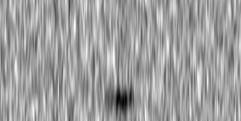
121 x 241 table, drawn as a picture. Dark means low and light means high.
The bottom middle is the ninth with the lowest average. Streaks run downward. One dip sinks in the bottom middle. Neither half mirrors the other.
